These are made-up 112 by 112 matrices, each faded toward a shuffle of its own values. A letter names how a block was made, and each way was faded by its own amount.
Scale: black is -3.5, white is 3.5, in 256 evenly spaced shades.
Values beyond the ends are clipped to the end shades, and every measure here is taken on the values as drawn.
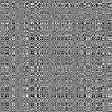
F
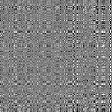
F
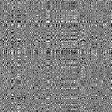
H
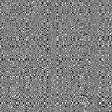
H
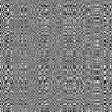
F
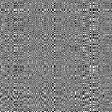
F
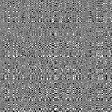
H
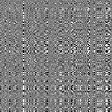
F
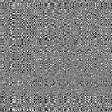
H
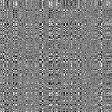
F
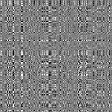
F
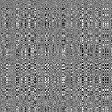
F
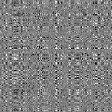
H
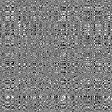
H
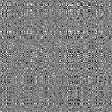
H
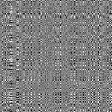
F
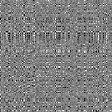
H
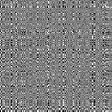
F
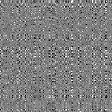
H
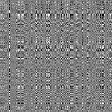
F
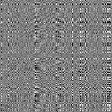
F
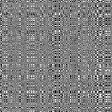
F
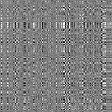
F
